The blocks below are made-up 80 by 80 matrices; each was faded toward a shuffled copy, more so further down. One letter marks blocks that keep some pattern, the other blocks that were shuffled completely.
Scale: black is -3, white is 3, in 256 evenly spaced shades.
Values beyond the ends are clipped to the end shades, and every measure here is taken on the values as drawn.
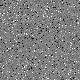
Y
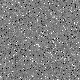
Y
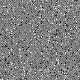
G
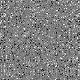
G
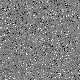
Y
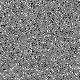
Y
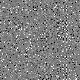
G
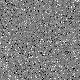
Y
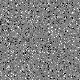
G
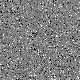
Y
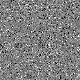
G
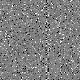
G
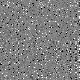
G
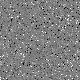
Y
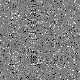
G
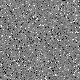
Y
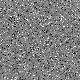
Y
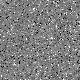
Y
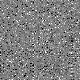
G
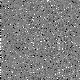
G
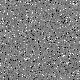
Y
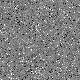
Y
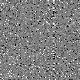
G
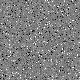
Y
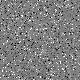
Y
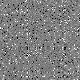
G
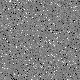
Y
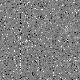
G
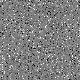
G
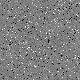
Y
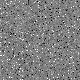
Y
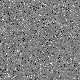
Y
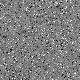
Y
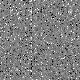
G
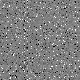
G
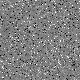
Y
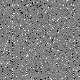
G
